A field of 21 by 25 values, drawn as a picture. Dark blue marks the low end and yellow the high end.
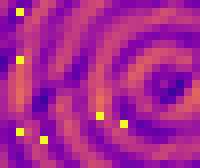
Lone odd cells: 6, each higher than its neighbours. Slope: none. Rings: centred on the middle right. Histogram: skewed, a long tail of high values.
